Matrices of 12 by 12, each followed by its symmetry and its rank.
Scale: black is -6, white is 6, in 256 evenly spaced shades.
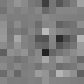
neither, rank two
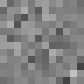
symmetric, full rank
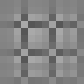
symmetric, rank one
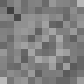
symmetric, full rank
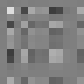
symmetric, rank one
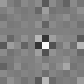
symmetric, rank two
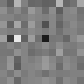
neither, rank two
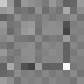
symmetric, rank two
